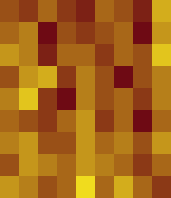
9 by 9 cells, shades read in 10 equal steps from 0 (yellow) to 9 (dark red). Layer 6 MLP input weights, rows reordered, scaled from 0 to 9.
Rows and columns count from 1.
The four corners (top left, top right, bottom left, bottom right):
6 2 3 7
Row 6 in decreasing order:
9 7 7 6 5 5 5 5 3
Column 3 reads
5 9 8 2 7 7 6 4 6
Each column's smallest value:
3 1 2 5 0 4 2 5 1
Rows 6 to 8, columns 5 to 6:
3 7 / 3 5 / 3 4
